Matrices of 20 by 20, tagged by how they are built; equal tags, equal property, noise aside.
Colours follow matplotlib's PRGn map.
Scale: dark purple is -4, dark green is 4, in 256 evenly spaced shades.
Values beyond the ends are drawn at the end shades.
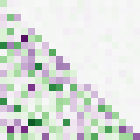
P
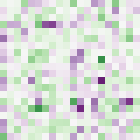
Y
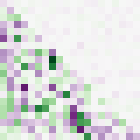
P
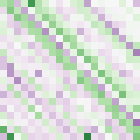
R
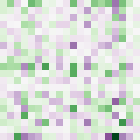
Y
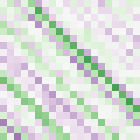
R
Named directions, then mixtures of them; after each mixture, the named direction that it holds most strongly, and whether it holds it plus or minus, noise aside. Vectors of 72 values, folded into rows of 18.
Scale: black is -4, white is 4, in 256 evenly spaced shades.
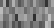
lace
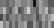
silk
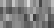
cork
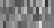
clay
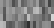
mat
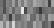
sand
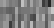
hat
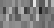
silk, minus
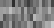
cork, minus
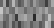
lace, plus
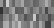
lace, minus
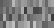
mat, minus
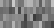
cork, plus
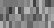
silk, plus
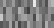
silk, minus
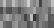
cork, plus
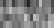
cork, minus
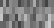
lace, plus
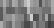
cork, plus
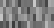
lace, plus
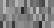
clay, minus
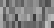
lace, plus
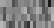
mat, plus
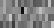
sand, minus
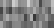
cork, plus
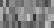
lace, plus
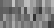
cork, plus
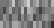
sand, plus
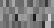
lace, plus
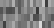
clay, plus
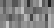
cork, minus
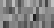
cork, plus
